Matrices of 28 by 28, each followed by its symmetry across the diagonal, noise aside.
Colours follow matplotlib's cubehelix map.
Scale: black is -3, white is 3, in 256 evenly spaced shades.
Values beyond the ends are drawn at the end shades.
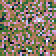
neither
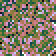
symmetric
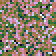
antisymmetric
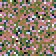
antisymmetric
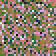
antisymmetric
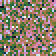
neither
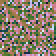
antisymmetric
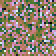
neither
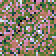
symmetric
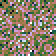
symmetric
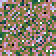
symmetric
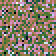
neither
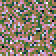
antisymmetric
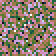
symmetric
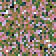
antisymmetric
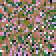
antisymmetric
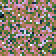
neither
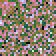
symmetric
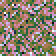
symmetric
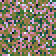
neither
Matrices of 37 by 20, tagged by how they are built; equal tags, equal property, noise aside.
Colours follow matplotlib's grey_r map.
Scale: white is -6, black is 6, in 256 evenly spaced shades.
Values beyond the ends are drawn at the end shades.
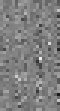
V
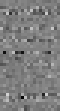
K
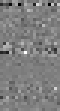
K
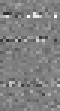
K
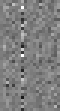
V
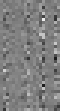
V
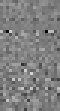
K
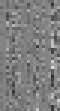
V
